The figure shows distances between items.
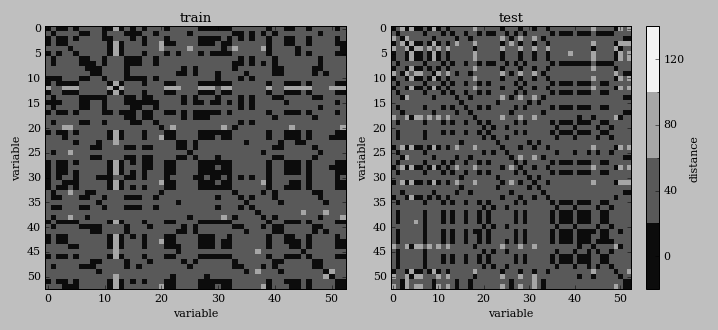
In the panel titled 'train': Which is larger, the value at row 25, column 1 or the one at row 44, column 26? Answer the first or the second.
the second
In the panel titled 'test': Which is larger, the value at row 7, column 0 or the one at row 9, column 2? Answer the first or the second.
the first
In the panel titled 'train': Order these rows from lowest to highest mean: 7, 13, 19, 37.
13, 7, 19, 37
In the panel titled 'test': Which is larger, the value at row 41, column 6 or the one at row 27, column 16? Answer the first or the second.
the first
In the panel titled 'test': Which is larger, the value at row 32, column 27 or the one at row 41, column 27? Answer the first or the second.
the first
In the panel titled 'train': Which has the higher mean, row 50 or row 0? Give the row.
50
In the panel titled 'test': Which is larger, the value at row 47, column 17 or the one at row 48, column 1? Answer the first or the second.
the first
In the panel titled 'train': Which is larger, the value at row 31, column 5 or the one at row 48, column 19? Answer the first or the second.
the second
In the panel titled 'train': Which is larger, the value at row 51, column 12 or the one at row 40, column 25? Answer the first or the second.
the first
